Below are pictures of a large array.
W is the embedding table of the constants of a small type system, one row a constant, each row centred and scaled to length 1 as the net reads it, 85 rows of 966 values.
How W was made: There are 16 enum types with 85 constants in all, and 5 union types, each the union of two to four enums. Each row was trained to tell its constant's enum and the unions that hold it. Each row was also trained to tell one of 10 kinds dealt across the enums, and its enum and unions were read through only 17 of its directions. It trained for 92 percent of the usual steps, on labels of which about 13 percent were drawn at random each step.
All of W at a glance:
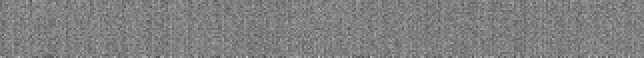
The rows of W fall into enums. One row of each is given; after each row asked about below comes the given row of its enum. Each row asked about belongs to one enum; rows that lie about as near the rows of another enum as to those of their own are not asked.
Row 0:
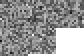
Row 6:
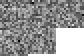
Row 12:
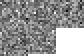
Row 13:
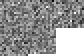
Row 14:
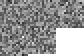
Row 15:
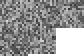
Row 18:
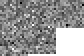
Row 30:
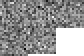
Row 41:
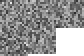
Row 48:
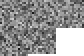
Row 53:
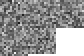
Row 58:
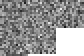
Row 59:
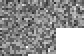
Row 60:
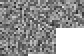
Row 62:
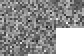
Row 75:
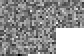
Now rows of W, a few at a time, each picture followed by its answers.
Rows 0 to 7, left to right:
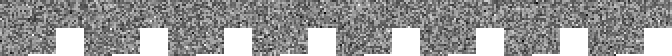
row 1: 15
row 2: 75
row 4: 15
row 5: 75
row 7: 41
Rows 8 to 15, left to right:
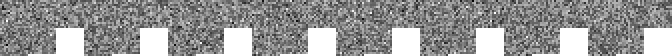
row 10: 48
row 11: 18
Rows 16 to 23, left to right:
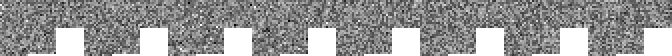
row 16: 30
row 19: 12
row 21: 14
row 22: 41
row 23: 15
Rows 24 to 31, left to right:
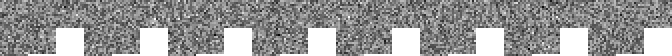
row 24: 75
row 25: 60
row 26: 59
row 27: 58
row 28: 59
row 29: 59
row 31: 60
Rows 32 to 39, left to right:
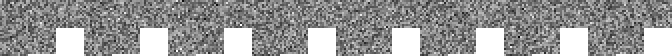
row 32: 14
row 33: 53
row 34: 18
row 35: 60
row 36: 59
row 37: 14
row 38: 62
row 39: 48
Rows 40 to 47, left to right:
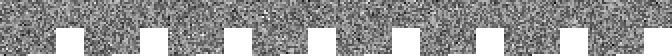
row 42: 18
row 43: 41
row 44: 12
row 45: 6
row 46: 60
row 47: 15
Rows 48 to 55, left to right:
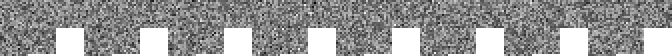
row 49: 75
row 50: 62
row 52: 30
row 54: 15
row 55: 6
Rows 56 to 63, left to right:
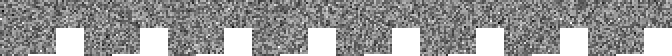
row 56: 75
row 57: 48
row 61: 13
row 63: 6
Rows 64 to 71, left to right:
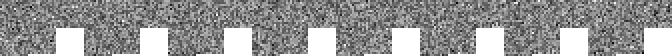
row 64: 53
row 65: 60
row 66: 60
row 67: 62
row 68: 15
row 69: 75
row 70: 13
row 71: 12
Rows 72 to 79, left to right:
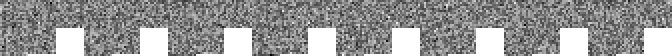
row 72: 13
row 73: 62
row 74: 6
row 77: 59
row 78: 6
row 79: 6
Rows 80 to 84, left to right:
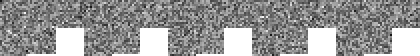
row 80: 58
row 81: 14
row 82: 13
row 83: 41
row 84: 14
